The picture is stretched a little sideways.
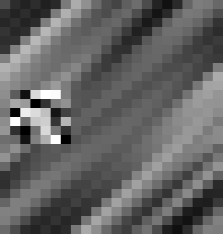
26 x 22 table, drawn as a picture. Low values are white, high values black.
Grain: diagonal, up to the right. Calmest part: centre. Roughest part: middle left. Odd patch: rougher, in the middle left.
